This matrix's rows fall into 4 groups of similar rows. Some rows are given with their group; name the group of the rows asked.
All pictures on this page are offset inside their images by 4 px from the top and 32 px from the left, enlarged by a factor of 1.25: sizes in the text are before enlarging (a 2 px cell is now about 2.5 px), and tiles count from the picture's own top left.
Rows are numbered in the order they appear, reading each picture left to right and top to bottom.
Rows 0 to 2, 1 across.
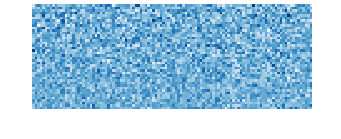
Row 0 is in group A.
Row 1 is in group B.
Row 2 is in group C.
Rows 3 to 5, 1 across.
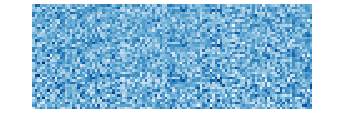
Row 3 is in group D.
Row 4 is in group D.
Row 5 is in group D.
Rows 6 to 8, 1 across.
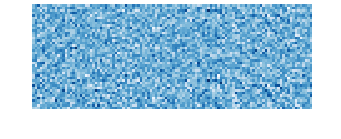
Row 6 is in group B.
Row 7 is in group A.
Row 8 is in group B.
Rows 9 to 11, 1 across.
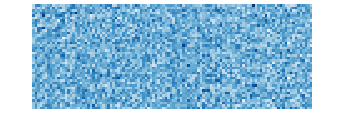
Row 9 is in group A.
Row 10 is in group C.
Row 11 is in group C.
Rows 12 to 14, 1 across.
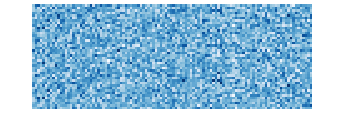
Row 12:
D
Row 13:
B
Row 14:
D
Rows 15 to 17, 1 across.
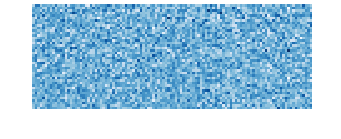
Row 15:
B
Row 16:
A
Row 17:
C
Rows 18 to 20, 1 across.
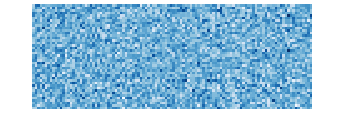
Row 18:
D
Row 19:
A
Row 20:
B
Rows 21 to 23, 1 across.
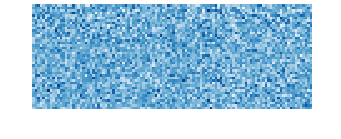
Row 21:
B
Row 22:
C
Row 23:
D
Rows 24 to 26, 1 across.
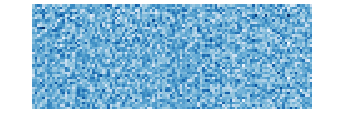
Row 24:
A
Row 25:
C
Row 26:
C
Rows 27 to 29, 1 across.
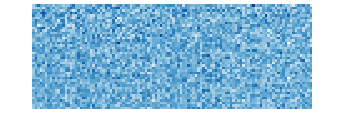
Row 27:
A
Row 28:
C
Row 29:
C
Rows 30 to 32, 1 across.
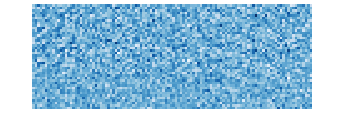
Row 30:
A
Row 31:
A
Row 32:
C
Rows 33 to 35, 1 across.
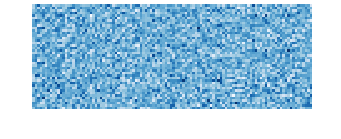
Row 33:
A
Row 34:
A
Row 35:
D
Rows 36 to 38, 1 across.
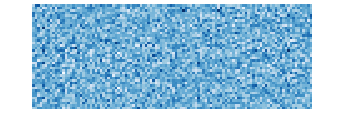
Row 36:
D
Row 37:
A
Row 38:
A
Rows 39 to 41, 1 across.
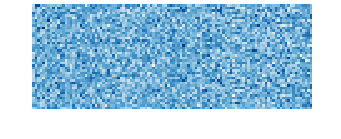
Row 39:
D
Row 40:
C
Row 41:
D
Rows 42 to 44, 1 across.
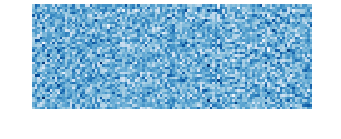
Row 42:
B
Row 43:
D
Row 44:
D
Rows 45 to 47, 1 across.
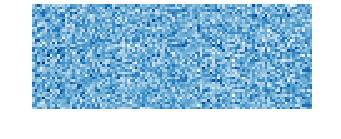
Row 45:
A
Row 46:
D
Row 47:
D
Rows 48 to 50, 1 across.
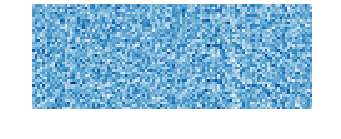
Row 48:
C
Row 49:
B
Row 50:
B
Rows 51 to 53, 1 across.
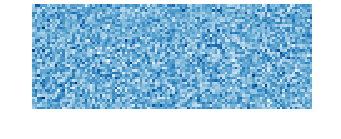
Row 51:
D
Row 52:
B
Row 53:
A
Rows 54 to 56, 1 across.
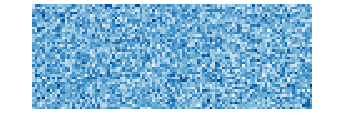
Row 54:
A
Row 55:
C
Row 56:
D
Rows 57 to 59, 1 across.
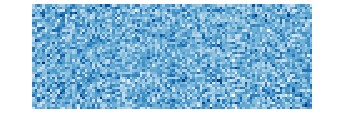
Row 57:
A
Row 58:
D
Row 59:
D
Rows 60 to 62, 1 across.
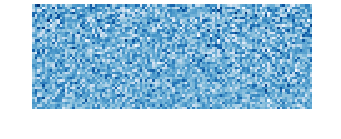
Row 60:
D
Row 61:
B
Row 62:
A
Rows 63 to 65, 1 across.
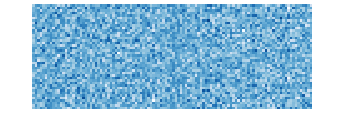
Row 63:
C
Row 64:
A
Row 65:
C
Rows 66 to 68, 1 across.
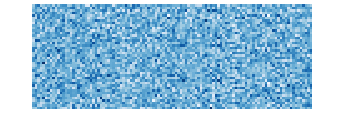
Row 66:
B
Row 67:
D
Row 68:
D
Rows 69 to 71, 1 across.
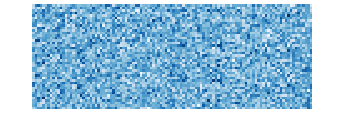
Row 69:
A
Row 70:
D
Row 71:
D
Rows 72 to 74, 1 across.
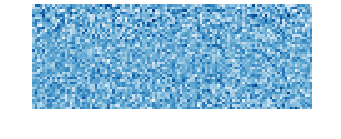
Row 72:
A
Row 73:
B
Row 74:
C
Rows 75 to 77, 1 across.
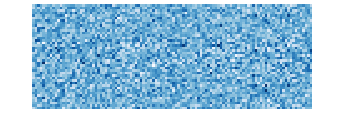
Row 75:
A
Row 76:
D
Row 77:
A
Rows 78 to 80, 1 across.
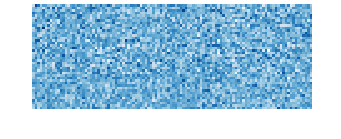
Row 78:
D
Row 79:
B
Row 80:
C
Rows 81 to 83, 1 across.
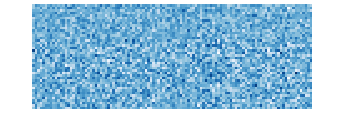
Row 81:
C
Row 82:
B
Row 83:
C
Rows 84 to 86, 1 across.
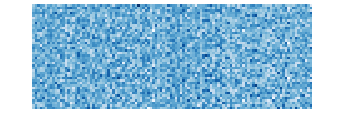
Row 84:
C
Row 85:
C
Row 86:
C
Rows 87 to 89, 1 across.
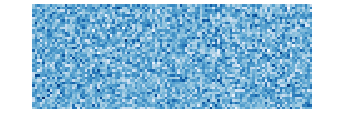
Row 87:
C
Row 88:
B
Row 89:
D
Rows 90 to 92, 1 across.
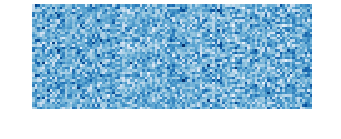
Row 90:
D
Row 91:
D
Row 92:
D
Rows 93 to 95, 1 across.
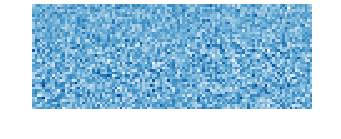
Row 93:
C
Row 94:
B
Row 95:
A
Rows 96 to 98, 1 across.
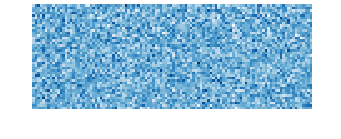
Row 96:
B
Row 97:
A
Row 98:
D
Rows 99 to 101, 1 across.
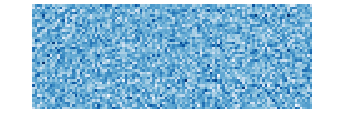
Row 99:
A
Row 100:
D
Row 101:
B
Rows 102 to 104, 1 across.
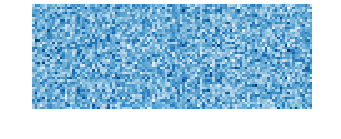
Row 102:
C
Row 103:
D
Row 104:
C
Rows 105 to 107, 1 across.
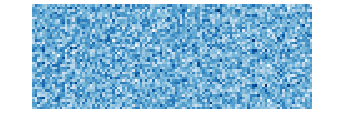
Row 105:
C
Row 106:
A
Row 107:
A
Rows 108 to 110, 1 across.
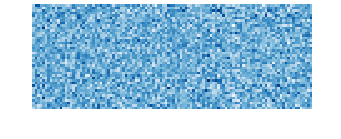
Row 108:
D
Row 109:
C
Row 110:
B
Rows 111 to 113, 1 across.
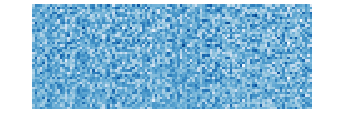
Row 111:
C
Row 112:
C
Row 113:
C
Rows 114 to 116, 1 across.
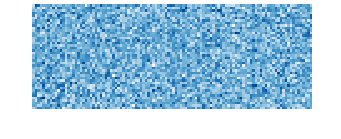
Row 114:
D
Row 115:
C
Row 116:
A
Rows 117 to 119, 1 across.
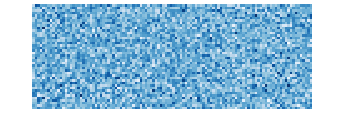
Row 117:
D
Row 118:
C
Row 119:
A
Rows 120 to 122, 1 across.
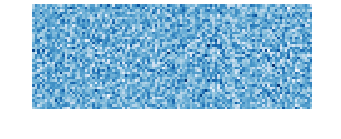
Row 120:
C
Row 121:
B
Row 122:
B
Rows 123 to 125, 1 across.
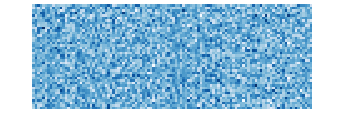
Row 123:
A
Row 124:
C
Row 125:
C
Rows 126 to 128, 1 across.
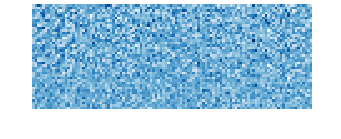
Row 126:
A
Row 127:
A
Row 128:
C
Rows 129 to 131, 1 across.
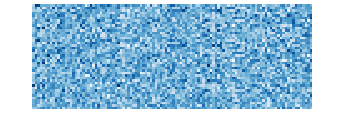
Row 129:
D
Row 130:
D
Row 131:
B
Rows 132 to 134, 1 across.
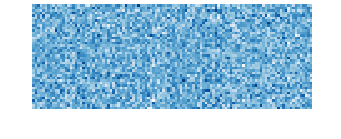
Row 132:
B
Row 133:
C
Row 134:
C
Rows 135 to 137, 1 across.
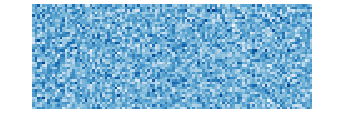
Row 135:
B
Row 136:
A
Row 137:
A
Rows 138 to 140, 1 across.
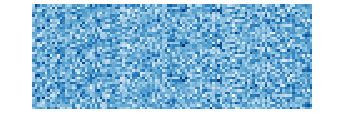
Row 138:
D
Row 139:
D
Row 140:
D
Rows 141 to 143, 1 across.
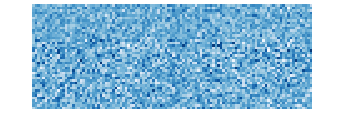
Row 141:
C
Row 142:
D
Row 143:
A
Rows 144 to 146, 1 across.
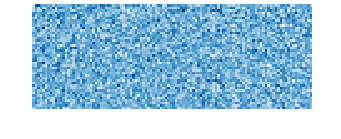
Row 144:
D
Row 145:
A
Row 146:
B
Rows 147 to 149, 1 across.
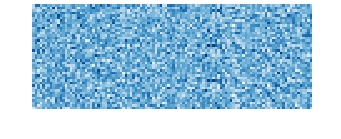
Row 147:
D
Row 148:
B
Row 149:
B
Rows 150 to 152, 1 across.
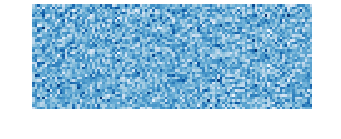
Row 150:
A
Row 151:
A
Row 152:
D
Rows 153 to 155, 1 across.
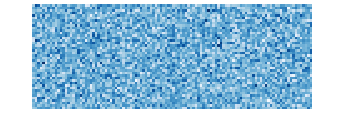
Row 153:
B
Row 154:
D
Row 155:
A
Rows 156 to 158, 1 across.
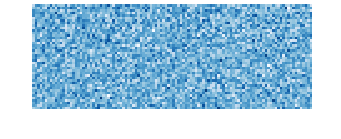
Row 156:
C
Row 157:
A
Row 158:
B
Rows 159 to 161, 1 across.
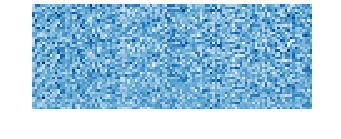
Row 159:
D
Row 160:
D
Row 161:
D
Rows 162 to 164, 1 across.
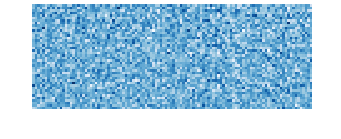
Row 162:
C
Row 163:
B
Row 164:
B
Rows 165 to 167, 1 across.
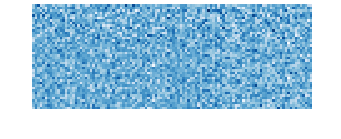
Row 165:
B
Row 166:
C
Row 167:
C
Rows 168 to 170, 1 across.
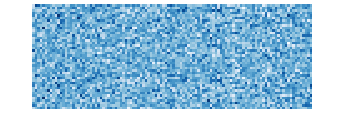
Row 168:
D
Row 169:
B
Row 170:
D
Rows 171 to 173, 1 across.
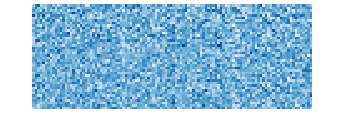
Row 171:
B
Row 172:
D
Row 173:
B
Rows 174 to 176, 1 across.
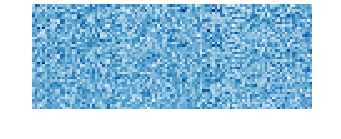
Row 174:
D
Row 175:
D
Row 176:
C
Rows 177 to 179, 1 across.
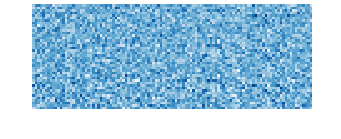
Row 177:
A
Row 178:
B
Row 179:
B
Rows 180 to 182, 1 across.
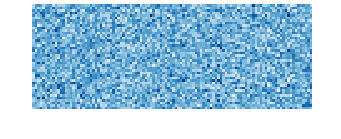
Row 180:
A
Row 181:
D
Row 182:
D
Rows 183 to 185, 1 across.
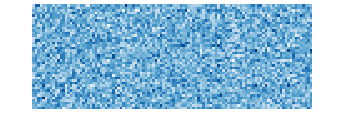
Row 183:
B
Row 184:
D
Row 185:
A
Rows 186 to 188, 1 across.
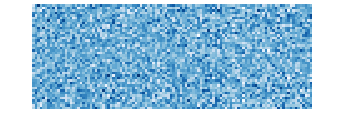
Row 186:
D
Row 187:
B
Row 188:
C
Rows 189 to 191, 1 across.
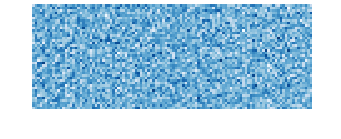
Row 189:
C
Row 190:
A
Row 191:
A
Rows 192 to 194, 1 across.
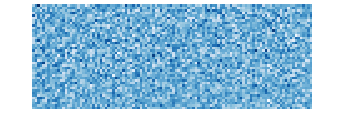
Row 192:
B
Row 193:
A
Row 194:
A
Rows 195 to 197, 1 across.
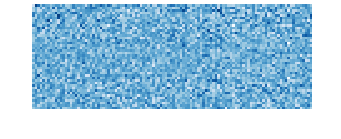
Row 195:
D
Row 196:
C
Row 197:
B
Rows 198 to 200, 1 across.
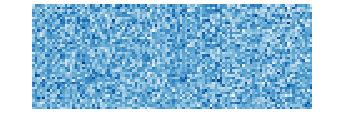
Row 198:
C
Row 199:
C
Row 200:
D
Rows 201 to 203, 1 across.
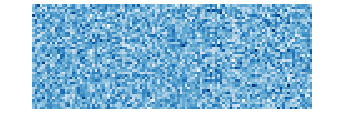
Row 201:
B
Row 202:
D
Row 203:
C
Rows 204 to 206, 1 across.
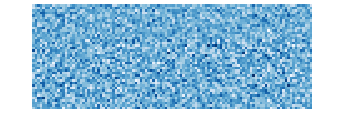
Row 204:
A
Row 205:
B
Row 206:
A
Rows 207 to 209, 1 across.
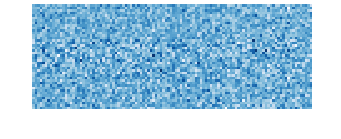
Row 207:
C
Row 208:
A
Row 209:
C
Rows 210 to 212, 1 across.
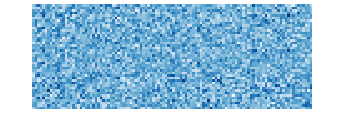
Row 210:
A
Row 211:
A
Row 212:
D
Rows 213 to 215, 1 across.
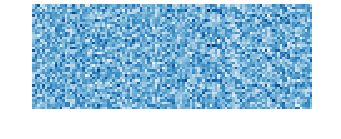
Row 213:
B
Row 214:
B
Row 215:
B
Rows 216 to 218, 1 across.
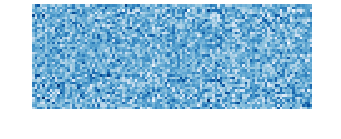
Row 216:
B
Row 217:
C
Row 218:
D
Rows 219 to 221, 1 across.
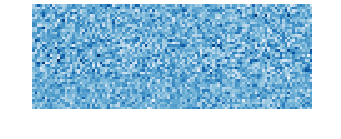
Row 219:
A
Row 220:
D
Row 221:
C
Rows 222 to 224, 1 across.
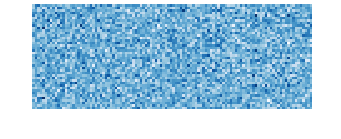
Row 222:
D
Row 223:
C
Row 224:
A
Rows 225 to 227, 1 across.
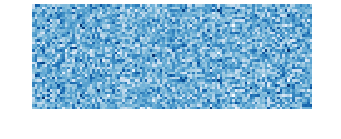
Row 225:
D
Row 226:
A
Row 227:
D
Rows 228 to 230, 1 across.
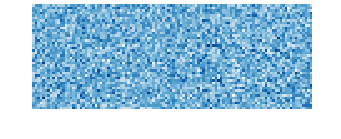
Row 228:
C
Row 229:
B
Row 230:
D
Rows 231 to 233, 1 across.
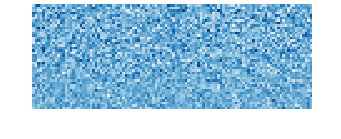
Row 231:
D
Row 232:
A
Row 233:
B
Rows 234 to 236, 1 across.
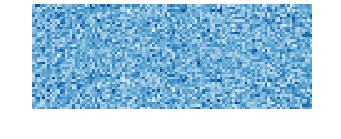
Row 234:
D
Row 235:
A
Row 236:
D
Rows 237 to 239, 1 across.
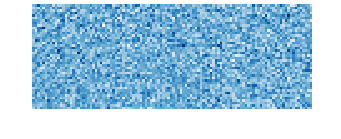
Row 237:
A
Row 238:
D
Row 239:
C
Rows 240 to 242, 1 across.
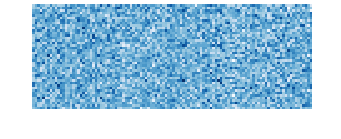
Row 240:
C
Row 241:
D
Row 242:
D
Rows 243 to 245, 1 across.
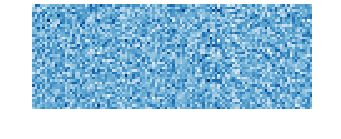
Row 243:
D
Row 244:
B
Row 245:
B
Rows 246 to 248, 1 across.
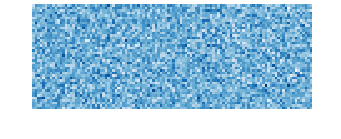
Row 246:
C
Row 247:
B
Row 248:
A
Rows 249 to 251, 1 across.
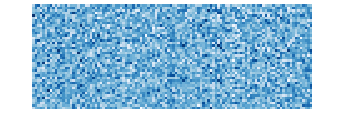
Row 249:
B
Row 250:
D
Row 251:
D
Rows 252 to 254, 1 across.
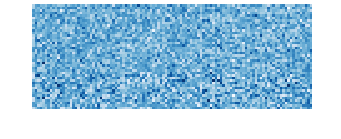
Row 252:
C
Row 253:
D
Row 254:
D
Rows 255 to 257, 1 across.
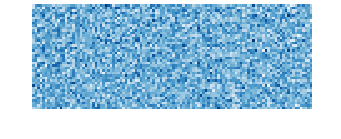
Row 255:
A
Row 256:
A
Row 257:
B
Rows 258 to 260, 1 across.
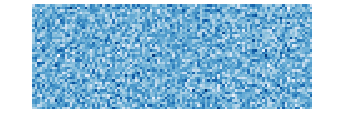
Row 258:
C
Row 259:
A
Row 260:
B
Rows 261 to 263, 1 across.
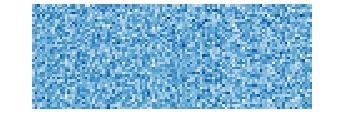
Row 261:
B
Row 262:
C
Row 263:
C
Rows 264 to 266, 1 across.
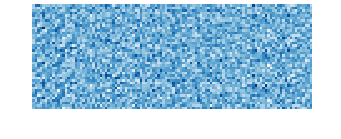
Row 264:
A
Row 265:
A
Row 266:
A
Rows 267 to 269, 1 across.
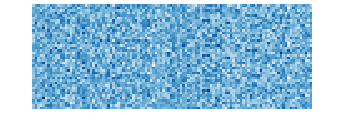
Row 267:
C
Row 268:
C
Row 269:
C
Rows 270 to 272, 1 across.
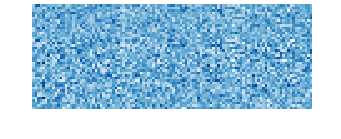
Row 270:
D
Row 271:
D
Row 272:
A
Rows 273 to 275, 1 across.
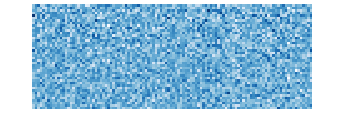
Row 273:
B
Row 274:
B
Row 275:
C
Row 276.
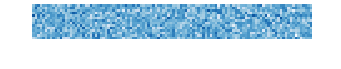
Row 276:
B
